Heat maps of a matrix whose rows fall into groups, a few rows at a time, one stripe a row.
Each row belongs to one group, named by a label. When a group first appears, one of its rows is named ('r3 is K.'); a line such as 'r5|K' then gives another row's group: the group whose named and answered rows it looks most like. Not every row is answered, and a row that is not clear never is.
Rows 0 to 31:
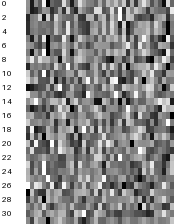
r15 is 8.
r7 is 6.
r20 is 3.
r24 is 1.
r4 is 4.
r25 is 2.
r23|1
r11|3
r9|4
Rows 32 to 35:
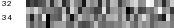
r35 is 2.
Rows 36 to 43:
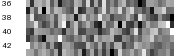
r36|2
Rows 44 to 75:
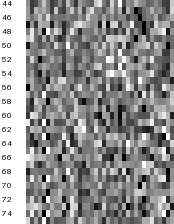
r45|1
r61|1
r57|1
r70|1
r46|2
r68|4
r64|8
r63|6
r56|8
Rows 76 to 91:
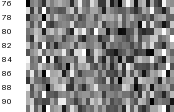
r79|1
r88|2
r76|8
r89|1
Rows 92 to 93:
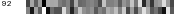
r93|6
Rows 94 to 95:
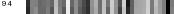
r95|4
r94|4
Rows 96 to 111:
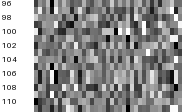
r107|6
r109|1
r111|8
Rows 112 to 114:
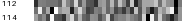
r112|4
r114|1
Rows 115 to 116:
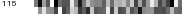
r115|6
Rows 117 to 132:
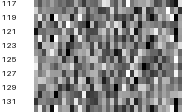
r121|4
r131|4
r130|2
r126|2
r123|2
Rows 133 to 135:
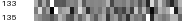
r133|1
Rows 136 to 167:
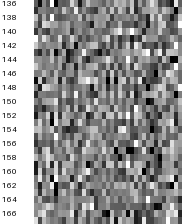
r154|3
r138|1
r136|6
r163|2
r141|3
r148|2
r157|3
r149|4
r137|4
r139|2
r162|6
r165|3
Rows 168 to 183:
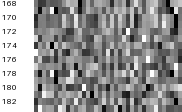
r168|8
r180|2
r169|6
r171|4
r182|4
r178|6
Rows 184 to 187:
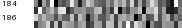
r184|6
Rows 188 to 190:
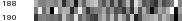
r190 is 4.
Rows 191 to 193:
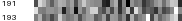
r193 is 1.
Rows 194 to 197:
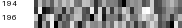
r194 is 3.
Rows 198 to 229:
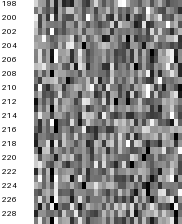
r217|4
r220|2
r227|6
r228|4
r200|1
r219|2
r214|3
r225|2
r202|1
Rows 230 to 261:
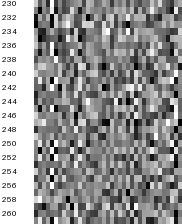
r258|3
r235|8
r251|6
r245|6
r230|1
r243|4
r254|1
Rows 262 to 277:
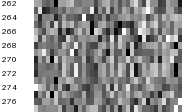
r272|4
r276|2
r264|2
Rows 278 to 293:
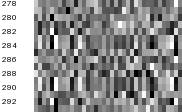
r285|4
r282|6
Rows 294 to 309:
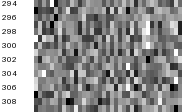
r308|2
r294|6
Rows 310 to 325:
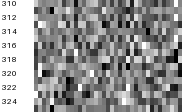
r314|2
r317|4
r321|2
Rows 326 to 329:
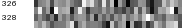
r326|3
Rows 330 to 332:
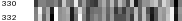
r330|4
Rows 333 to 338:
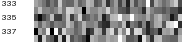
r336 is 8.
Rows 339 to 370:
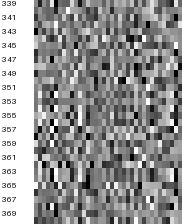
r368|6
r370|8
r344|3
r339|6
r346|4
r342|2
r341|4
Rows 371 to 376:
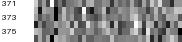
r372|2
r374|8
